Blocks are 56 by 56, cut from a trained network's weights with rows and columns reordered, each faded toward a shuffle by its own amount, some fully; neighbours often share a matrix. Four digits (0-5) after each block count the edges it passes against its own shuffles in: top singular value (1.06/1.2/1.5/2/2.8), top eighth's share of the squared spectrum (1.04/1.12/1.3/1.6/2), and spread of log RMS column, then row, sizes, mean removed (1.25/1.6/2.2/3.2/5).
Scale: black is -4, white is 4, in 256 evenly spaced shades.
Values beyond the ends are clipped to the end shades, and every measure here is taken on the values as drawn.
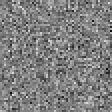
3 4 1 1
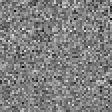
3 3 1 2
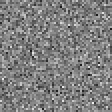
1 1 0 0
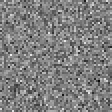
0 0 0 0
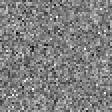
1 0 0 0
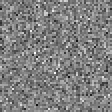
0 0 0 0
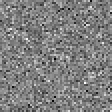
1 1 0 0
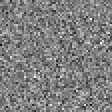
2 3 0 1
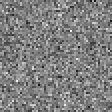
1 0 0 0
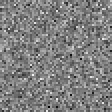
0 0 0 0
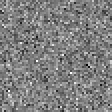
0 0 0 0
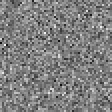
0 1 0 0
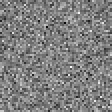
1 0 0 0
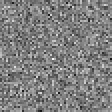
2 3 1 1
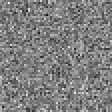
0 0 0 0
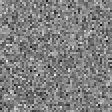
0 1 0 0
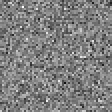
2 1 0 0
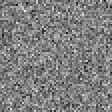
1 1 0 0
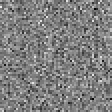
2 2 0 1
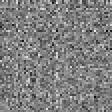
3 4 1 2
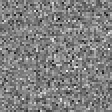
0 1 0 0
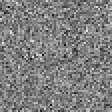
2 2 0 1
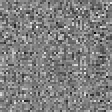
3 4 1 3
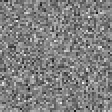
1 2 0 0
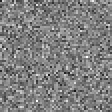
2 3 0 2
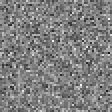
2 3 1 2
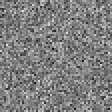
1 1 0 0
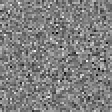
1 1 0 0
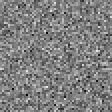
1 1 0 0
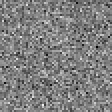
1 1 0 0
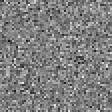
2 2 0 1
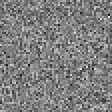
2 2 0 0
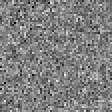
1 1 0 0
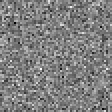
0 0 0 0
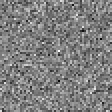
1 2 0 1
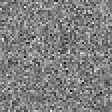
2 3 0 1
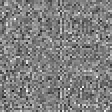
3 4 2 2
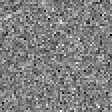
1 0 0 0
